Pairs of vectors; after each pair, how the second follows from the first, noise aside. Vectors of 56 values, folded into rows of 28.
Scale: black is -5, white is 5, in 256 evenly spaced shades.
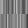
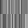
reversed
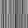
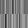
shuffled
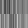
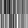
scaled up
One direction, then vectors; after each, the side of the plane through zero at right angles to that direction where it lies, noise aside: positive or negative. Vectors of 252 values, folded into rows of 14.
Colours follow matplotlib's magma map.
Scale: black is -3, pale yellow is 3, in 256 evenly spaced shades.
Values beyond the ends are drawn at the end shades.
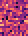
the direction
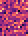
negative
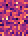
negative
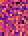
positive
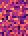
positive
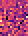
positive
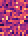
negative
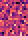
positive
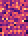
negative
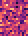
positive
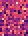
negative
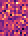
negative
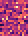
negative
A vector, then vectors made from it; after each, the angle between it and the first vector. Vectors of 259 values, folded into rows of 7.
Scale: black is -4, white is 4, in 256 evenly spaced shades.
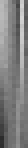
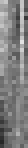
nearly parallel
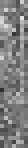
partly aligned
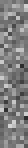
orthogonal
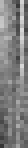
nearly parallel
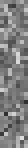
orthogonal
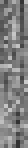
partly opposed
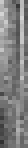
nearly parallel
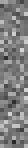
orthogonal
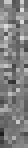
partly aligned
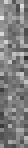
partly aligned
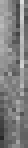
nearly parallel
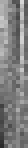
nearly parallel
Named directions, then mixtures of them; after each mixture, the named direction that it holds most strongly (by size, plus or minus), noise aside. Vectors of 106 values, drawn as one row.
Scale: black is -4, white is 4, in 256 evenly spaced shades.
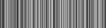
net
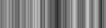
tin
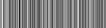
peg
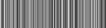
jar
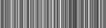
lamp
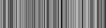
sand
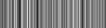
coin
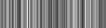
coin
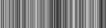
tin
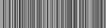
peg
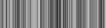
tin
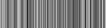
coin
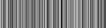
sand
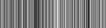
lamp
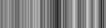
tin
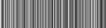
jar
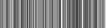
sand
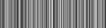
net
